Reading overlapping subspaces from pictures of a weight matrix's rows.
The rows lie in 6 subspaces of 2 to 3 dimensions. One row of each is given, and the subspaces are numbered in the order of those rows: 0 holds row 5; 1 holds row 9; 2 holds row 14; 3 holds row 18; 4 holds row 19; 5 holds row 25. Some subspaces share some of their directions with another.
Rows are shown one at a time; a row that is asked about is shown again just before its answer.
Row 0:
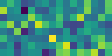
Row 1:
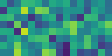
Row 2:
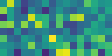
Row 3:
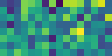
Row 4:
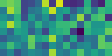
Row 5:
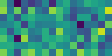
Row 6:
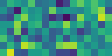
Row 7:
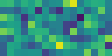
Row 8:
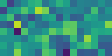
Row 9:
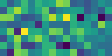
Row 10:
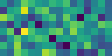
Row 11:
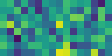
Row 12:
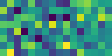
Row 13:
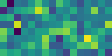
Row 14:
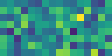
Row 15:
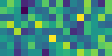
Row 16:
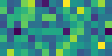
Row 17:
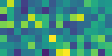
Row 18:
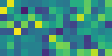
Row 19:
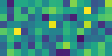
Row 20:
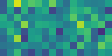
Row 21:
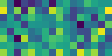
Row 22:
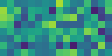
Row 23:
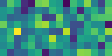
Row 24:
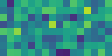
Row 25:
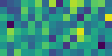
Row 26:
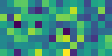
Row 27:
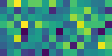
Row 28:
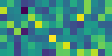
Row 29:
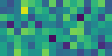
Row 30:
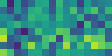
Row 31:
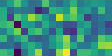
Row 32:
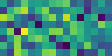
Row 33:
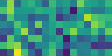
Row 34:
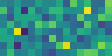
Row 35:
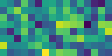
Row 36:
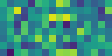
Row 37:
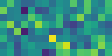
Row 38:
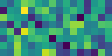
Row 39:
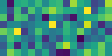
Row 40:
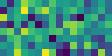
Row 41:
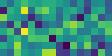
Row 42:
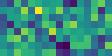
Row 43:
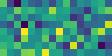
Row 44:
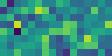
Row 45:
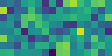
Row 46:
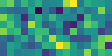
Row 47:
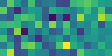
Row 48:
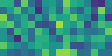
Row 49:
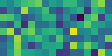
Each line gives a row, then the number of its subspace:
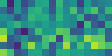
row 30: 3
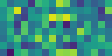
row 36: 1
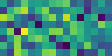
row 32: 1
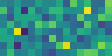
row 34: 4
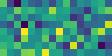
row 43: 0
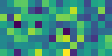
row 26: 3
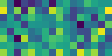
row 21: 0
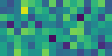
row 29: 5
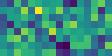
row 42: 2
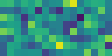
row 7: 2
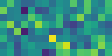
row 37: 2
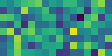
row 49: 2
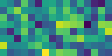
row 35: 2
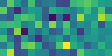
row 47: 1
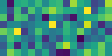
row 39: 4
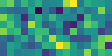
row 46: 2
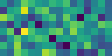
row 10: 1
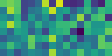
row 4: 5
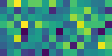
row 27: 0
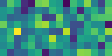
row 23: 5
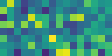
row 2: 4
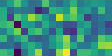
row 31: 3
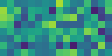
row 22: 1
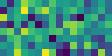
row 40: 4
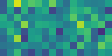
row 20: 0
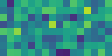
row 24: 4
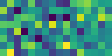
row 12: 1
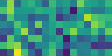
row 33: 3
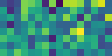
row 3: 5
